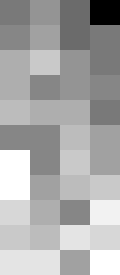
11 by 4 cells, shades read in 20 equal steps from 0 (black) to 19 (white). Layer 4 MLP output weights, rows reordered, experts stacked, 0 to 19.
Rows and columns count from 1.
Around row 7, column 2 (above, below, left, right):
10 12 19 15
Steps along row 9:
down down up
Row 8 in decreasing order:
19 15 14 12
